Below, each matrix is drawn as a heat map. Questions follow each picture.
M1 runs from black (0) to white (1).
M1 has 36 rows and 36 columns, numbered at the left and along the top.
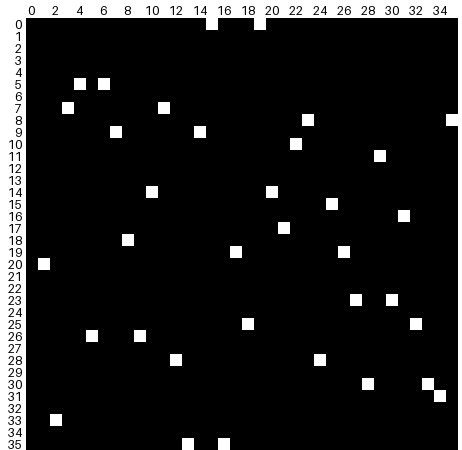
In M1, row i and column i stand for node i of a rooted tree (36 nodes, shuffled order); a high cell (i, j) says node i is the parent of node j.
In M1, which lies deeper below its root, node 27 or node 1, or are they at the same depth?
the same depth
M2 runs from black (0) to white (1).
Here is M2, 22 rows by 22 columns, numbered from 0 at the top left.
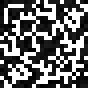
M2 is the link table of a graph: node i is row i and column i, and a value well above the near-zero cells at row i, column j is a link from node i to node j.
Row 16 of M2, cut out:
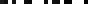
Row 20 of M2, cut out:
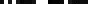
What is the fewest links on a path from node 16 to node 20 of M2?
1
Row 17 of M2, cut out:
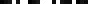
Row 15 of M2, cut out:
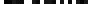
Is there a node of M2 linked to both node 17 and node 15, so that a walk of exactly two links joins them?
yes
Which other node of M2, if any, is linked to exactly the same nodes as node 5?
node 12
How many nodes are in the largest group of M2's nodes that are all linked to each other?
4
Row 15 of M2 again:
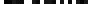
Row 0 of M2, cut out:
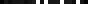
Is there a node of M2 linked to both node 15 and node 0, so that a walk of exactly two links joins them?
no
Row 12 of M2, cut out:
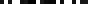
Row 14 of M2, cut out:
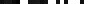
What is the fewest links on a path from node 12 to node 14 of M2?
1
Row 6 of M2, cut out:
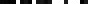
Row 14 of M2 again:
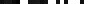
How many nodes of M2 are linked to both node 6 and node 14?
5
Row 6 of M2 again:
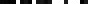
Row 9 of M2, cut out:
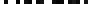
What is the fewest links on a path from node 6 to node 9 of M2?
2
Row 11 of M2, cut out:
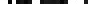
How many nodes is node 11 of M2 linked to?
9
